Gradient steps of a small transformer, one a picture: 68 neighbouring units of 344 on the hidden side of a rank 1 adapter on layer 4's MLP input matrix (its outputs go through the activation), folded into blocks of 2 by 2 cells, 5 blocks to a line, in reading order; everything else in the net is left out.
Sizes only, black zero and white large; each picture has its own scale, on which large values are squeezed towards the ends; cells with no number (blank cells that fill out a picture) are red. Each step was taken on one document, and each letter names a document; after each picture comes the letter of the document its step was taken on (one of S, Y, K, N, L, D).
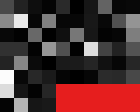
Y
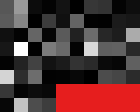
Y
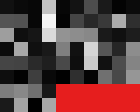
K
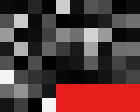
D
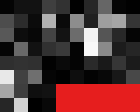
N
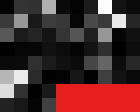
K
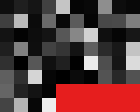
D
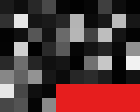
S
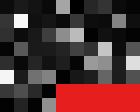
D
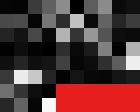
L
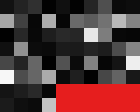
D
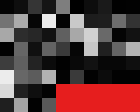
N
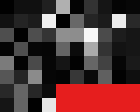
K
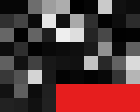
L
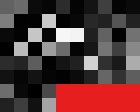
Y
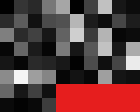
L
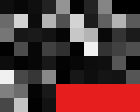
N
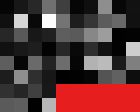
K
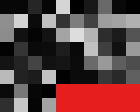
N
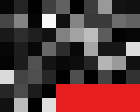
N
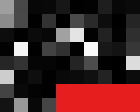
Y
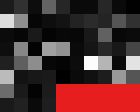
S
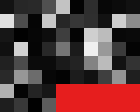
S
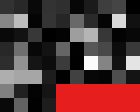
S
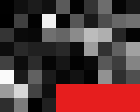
D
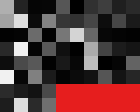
Y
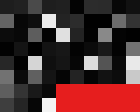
S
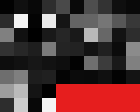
K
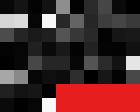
L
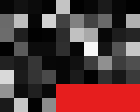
N
